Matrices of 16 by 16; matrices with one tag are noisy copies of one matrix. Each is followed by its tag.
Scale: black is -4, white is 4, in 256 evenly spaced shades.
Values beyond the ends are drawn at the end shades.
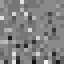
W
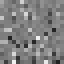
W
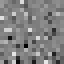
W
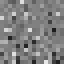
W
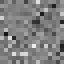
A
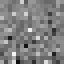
W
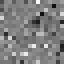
A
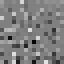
W
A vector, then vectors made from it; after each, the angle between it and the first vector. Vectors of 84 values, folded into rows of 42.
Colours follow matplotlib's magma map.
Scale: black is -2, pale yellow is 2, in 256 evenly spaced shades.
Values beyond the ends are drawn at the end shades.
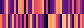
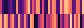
orthogonal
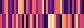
nearly parallel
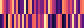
nearly opposite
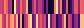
partly aligned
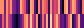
orthogonal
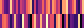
partly opposed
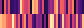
partly aligned
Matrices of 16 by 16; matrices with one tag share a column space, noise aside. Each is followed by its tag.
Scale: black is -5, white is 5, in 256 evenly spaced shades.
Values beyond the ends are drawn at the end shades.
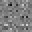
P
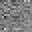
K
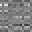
P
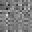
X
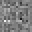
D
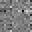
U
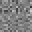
U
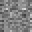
X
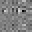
U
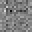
U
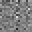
K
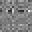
U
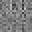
X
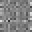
D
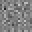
X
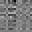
K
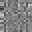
X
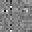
U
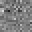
U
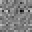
U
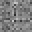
D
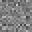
P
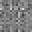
X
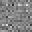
P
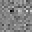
U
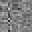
X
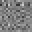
P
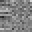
K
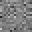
K
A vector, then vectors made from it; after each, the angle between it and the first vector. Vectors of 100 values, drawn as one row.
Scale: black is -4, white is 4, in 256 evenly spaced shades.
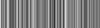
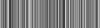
partly aligned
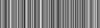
orthogonal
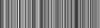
partly opposed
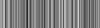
partly aligned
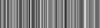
partly opposed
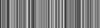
nearly opposite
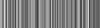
partly aligned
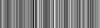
partly opposed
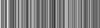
nearly parallel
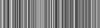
partly opposed
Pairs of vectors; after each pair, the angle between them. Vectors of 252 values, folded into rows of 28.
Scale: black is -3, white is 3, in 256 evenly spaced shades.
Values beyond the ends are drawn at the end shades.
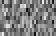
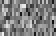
nearly parallel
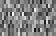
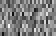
nearly opposite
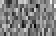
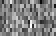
partly opposed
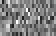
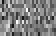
nearly parallel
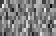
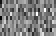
partly aligned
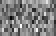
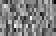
orthogonal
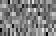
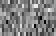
partly opposed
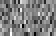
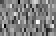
orthogonal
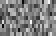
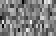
nearly parallel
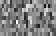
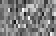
partly aligned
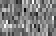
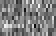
nearly parallel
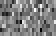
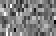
partly opposed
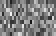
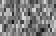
partly aligned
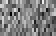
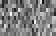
nearly opposite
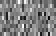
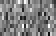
nearly parallel
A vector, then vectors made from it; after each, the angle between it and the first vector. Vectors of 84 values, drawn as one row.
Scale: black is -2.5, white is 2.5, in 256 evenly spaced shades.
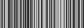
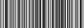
nearly opposite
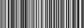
partly aligned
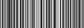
partly aligned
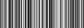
partly aligned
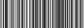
nearly opposite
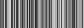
orthogonal
